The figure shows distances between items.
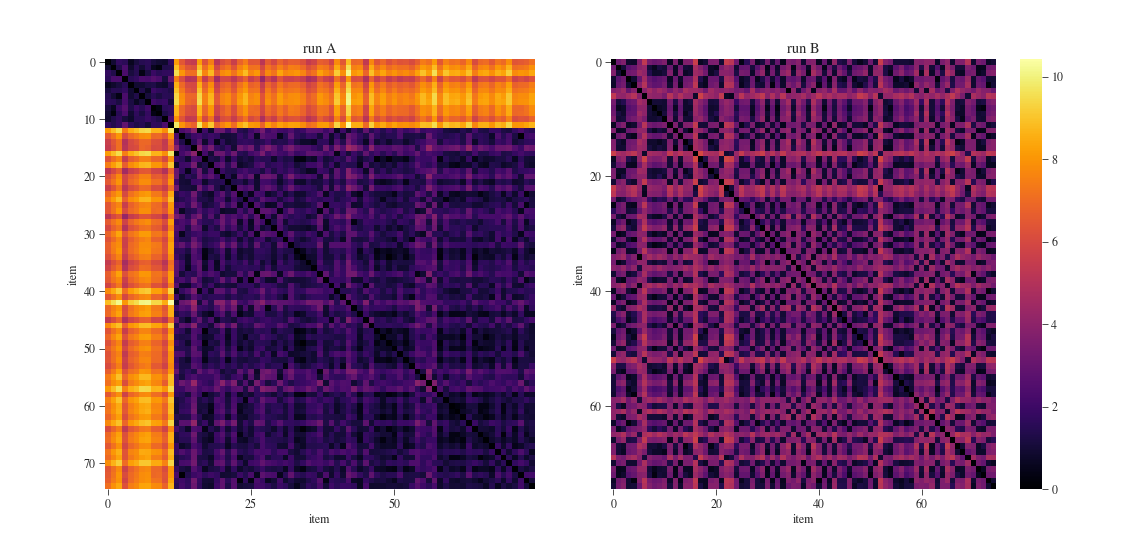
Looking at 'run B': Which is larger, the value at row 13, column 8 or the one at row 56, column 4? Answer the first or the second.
the first
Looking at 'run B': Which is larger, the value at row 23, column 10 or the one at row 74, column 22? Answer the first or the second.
the second
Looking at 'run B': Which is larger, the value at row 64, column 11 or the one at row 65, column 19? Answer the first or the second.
the second
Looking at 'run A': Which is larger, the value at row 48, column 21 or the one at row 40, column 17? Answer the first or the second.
the second
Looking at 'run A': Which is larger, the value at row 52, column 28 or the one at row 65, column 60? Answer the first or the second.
the first
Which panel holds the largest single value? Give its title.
run A
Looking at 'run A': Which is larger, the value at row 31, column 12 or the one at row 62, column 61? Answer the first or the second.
the first
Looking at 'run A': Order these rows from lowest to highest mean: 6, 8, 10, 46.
46, 10, 8, 6
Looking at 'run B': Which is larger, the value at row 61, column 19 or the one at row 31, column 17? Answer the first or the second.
the first
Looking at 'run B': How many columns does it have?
75
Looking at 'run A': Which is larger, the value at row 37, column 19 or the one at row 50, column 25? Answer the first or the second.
the first
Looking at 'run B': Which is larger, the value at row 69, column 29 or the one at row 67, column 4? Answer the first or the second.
the first
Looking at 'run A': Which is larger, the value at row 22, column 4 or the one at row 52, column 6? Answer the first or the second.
the second
